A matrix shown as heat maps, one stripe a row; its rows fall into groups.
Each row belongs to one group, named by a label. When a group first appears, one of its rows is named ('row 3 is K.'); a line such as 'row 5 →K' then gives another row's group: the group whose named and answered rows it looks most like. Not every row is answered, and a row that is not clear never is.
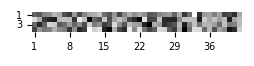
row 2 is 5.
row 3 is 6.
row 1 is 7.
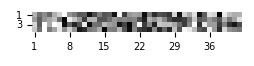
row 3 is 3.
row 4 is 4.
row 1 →4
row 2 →6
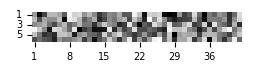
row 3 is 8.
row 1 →6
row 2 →6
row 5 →5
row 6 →8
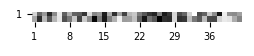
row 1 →4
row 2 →4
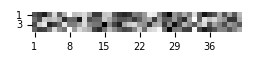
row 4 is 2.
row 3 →8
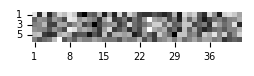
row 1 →4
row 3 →8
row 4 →2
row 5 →5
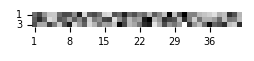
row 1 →3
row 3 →8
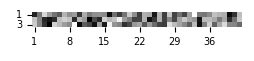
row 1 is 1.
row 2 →5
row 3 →4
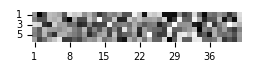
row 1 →6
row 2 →7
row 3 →4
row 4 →1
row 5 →1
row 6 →7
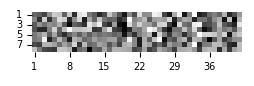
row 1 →2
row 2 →8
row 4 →2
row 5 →3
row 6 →8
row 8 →5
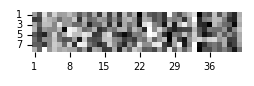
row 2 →1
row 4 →6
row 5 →2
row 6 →3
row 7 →2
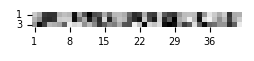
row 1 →5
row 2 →5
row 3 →6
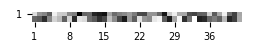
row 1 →4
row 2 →2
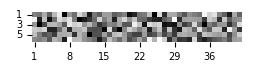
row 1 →3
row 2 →4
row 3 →6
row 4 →8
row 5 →5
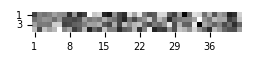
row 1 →7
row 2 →3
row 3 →7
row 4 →1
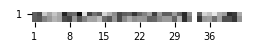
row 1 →3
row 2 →7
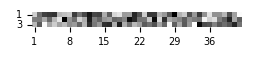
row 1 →5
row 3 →1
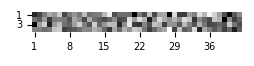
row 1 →3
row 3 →8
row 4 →7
